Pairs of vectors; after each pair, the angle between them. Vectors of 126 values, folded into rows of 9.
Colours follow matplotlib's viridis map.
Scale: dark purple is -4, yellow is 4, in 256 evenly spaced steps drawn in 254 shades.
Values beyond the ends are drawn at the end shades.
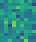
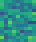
partly opposed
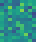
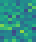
partly aligned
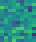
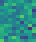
orthogonal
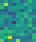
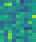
partly aligned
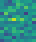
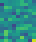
orthogonal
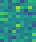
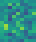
orthogonal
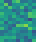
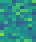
partly opposed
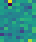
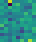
nearly parallel
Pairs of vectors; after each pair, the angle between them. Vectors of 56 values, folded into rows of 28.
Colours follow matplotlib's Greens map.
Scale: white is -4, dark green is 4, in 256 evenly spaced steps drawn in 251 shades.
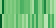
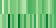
partly opposed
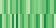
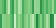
partly aligned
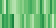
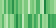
partly opposed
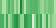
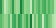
partly aligned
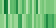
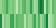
orthogonal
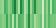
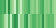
partly opposed
